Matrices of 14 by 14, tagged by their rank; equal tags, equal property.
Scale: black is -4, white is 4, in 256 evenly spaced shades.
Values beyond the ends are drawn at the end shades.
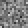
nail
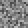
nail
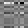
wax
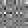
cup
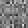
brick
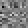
brick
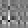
cup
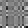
wax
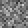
nail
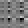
wax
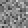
nail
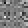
brick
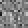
brick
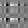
wax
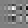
wax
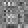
cup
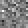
brick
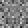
brick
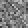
nail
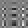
wax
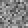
nail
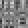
brick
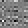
cup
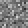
nail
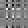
wax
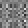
cup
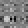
cup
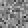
nail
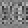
cup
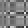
wax
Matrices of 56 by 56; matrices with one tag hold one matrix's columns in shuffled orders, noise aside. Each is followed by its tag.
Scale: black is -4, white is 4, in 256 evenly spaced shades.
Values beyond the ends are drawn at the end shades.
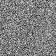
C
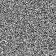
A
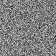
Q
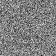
A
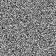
Q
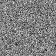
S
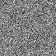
A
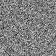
Q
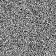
A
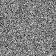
A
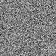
Q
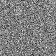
C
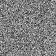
A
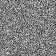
C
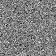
A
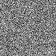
A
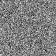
S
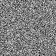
C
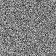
Q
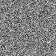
A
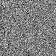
C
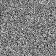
S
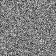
C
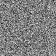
A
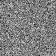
A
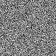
Q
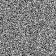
C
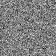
Q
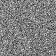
C
